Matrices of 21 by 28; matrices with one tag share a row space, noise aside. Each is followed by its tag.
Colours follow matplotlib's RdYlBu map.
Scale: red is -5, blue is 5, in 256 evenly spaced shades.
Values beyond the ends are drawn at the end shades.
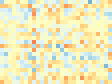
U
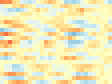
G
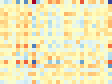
U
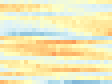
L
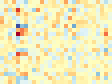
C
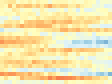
L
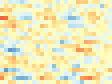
G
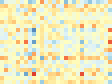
U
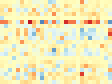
U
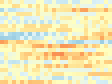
L
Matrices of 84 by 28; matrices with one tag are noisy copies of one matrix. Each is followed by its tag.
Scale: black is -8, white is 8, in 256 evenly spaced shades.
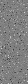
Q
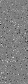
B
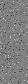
Q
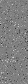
B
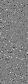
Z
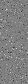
Z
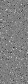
Z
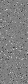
Z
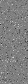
B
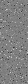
Z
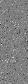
B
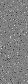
Q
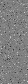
Q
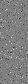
Z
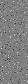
Q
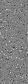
Z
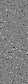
Z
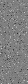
Q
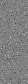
Q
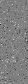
B
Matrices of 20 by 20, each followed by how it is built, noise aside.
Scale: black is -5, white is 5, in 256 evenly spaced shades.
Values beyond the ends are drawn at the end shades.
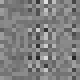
low rank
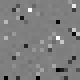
sparse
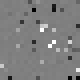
sparse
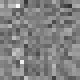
low rank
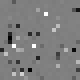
sparse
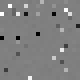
sparse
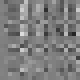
low rank
